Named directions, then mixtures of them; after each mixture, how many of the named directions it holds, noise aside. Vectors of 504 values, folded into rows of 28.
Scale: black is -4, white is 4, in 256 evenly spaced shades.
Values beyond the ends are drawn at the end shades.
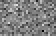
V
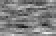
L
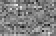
two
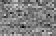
two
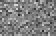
one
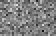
one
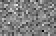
one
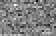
two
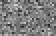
two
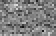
two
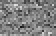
two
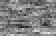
one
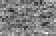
two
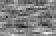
one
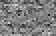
two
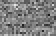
two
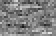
two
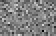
one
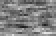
one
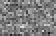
two
